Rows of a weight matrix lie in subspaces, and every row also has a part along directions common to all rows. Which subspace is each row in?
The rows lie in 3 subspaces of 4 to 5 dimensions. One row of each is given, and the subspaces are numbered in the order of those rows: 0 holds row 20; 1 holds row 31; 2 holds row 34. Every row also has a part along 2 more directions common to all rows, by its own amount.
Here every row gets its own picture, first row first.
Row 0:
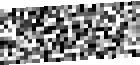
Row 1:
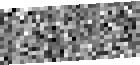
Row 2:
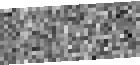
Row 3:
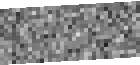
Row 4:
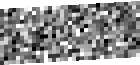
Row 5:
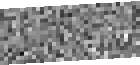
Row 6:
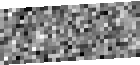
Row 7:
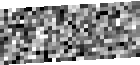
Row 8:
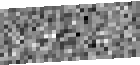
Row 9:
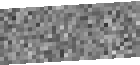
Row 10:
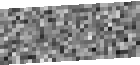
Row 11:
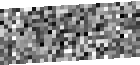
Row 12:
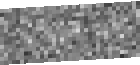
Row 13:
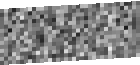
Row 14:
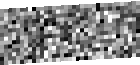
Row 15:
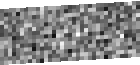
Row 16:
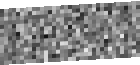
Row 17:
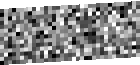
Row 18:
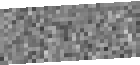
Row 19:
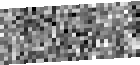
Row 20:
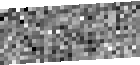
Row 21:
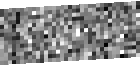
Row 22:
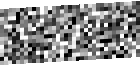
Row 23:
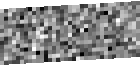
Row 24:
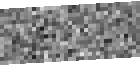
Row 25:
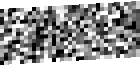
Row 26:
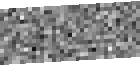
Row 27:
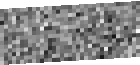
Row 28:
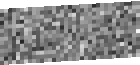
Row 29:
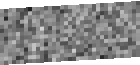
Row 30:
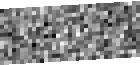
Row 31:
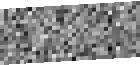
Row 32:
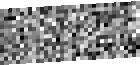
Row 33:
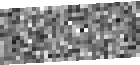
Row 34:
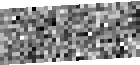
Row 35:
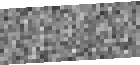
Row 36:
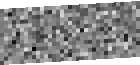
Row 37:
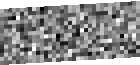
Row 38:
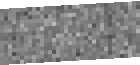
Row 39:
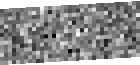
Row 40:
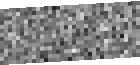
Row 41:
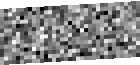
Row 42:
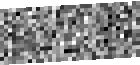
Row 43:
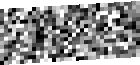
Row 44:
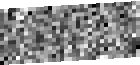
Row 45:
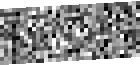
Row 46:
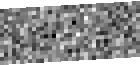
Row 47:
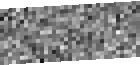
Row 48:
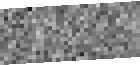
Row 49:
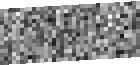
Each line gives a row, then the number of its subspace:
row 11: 0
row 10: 0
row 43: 0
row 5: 0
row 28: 2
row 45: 1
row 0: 0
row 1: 2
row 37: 2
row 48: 0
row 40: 1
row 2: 2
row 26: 0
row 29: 1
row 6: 2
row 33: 1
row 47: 0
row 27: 2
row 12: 1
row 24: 2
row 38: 2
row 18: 2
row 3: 1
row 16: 1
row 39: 1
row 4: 2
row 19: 2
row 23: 0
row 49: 0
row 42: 1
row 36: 0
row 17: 1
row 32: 2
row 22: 2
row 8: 1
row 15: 0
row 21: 1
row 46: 1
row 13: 1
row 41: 0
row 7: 2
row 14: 2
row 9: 2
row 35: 1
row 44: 2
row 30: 0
